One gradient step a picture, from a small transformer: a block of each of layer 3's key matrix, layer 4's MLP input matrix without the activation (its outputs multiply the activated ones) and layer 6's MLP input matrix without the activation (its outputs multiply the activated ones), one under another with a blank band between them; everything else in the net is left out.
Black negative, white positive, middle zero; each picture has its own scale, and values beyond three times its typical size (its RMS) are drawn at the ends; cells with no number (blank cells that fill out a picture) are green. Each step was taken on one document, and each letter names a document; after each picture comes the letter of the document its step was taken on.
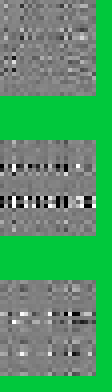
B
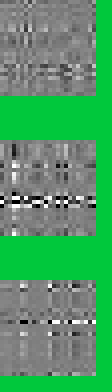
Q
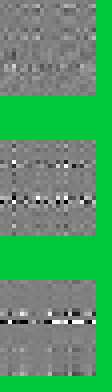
B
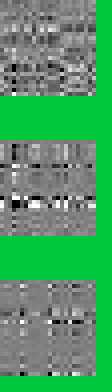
Q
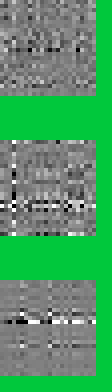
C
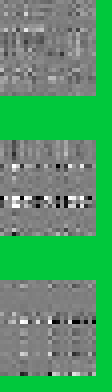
Q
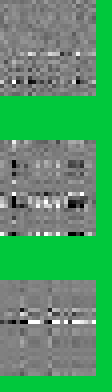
C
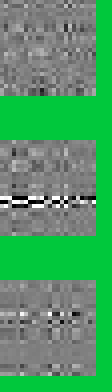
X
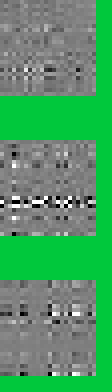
Q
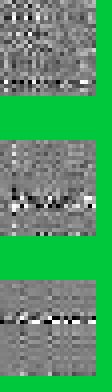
C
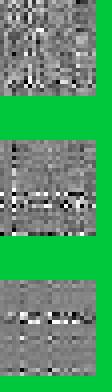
C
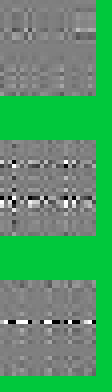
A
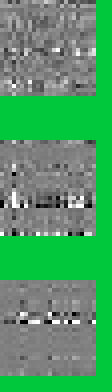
C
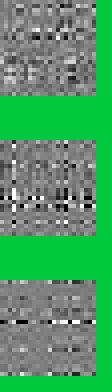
B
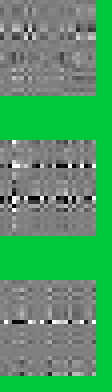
A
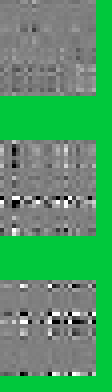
Q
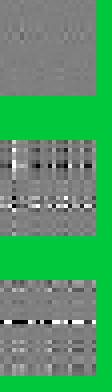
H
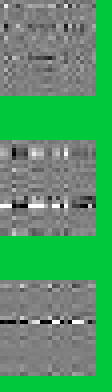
X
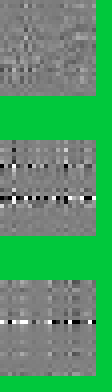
B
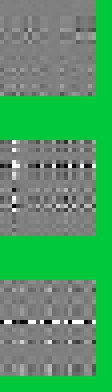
A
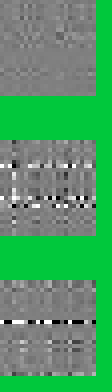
H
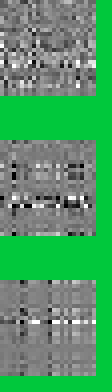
C
